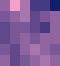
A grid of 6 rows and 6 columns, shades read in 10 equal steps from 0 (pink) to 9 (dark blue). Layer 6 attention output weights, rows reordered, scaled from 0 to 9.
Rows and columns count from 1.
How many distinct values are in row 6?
4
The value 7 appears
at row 1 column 4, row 1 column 5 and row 3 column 5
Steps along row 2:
down down up down down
